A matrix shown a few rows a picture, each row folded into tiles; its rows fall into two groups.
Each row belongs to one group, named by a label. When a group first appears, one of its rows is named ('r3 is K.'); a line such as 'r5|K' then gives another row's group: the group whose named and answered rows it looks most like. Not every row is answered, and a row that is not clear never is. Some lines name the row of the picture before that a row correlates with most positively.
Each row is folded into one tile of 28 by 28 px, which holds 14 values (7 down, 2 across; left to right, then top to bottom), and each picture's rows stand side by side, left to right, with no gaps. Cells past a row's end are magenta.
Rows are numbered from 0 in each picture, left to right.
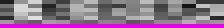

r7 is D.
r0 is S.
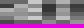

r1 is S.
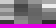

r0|S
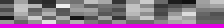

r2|D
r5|S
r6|D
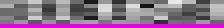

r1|S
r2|S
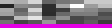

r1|S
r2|D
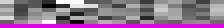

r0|S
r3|D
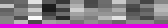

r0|D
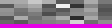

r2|D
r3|S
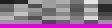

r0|D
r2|S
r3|S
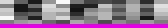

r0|S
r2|S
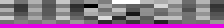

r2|S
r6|S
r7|S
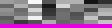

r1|S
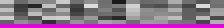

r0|S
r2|S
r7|D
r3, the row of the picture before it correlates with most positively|2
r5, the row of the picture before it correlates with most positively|3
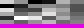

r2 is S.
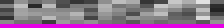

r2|D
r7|S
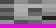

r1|D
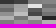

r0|D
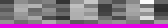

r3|S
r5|S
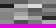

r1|D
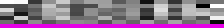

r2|S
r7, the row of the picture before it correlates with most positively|0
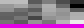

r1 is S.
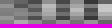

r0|D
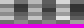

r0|S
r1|S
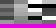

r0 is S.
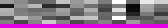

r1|D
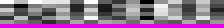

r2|S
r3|S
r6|S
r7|S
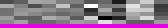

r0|D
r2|D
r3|D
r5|S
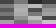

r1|D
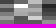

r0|D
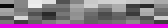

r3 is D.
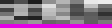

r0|D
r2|S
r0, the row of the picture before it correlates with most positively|2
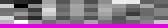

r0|D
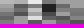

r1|S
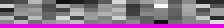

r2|D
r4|S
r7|D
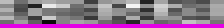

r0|S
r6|D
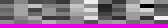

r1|D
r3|S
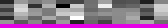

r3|D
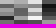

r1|S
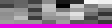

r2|D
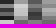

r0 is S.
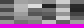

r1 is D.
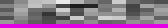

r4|S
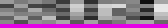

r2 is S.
